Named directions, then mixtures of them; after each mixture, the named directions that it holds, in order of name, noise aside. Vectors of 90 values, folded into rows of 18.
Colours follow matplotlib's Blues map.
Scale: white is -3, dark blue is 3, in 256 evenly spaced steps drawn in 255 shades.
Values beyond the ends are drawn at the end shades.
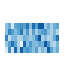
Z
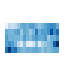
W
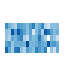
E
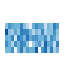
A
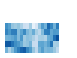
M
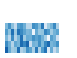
A, E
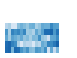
E, M, W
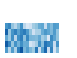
A, E, M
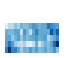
W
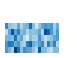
A, E, M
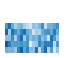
A, E, M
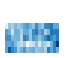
E, W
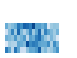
A, E, M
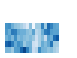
M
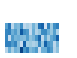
A, M, Z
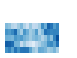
M, W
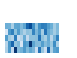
A, Z
